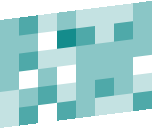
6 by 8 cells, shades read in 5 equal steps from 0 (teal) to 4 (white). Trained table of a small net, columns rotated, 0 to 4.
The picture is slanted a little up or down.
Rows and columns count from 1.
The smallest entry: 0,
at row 2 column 4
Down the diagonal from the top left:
2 2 3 4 2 3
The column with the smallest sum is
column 2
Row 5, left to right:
3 2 1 3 2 1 2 3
